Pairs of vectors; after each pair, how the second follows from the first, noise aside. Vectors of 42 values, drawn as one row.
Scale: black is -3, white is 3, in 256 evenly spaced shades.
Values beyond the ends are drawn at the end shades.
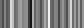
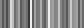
sign-scrambled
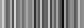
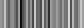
reversed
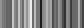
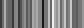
reversed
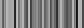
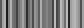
reversed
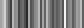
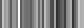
reversed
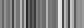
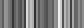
sign-scrambled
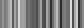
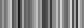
sign-scrambled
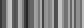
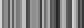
reversed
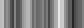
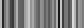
sign-scrambled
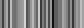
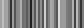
reversed
